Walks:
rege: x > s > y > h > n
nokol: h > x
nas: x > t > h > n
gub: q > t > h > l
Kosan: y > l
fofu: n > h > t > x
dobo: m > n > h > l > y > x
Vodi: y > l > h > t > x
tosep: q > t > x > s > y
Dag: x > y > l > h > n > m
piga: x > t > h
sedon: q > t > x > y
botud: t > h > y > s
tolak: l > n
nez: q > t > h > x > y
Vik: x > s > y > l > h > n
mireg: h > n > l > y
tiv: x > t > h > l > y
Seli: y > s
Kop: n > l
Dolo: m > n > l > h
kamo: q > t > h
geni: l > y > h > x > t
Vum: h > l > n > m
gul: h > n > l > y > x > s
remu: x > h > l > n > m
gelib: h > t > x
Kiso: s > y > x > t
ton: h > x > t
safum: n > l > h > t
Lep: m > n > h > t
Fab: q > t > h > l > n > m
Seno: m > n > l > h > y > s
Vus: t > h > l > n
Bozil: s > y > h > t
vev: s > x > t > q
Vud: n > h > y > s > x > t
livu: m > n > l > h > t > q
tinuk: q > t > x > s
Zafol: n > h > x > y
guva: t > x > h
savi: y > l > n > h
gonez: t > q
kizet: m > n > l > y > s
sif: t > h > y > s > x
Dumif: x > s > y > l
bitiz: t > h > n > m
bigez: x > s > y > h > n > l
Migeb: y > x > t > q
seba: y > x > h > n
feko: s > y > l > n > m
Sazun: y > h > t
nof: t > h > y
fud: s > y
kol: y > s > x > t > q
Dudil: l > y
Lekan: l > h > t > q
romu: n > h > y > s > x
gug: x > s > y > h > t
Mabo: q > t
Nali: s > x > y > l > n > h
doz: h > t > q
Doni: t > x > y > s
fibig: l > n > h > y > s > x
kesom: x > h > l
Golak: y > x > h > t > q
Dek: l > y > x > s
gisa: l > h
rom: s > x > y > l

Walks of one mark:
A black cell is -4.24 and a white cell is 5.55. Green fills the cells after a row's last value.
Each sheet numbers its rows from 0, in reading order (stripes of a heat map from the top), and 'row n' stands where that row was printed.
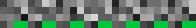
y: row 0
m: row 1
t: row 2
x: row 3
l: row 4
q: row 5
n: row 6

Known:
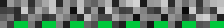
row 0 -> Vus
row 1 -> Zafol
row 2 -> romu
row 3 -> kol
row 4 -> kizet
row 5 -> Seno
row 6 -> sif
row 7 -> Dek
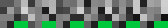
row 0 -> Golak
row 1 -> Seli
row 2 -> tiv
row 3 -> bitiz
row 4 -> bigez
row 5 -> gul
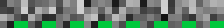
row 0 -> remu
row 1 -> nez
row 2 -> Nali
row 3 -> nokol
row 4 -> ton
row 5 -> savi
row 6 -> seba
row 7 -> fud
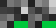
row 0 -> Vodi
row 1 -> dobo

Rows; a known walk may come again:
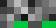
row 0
Dudil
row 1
Mabo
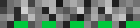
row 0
gonez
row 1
Seli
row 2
Vum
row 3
gisa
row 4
nokol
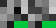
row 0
romu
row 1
remu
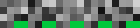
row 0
sedon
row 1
Lep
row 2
Kiso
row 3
gug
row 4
Seno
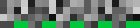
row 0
Doni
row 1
savi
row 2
ton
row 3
rege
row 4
mireg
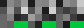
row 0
nof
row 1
bitiz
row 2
dobo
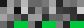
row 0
botud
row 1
kesom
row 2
Vodi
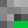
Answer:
fud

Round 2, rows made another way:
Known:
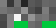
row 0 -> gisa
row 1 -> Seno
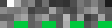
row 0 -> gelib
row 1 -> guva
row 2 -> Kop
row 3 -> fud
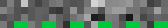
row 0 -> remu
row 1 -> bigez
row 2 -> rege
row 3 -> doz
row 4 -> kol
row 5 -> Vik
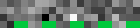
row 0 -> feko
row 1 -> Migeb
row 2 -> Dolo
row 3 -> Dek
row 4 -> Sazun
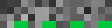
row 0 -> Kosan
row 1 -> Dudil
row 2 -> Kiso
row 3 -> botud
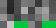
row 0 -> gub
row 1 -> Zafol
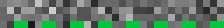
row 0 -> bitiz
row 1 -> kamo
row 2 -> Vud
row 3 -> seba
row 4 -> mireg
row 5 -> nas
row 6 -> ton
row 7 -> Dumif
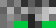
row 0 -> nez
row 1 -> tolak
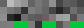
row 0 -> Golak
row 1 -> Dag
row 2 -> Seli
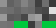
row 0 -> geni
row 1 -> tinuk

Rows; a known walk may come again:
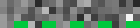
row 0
Lep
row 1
seba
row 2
safum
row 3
Bozil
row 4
gisa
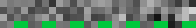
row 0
ton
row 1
guva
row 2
gug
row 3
livu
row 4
Doni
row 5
vev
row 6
tolak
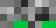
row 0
tosep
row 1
Lekan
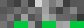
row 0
rom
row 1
fofu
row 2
nof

